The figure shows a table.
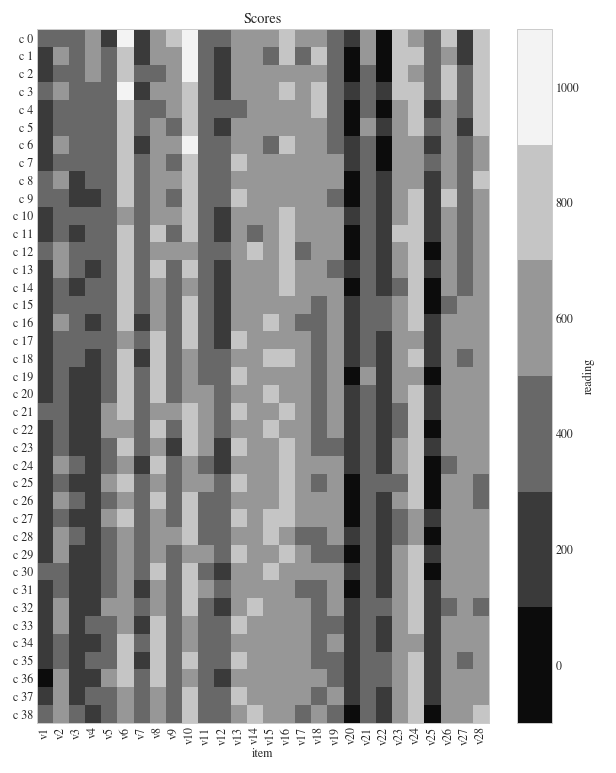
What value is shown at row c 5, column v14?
600
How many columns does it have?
28
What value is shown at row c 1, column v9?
600
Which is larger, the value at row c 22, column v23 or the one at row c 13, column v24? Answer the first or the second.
the second
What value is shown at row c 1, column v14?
600
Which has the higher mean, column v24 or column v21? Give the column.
v24
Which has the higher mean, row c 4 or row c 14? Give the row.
c 4
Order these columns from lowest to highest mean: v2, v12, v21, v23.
v12, v21, v2, v23
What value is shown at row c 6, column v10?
1000
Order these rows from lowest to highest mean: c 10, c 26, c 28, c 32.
c 28, c 32, c 26, c 10
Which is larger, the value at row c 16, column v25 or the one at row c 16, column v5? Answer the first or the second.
the second
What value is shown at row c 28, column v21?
400
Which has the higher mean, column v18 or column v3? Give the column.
v18
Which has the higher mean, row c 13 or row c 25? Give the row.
c 13
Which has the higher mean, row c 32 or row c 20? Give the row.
c 20
